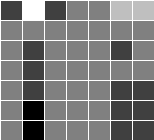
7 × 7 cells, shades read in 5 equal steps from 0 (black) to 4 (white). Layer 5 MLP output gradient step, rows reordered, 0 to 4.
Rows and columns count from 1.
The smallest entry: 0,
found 2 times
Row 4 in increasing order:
1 2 2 2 2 2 2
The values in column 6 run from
1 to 3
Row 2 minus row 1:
1 -2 1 0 0 -1 -1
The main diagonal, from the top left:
1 2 2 2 2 1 1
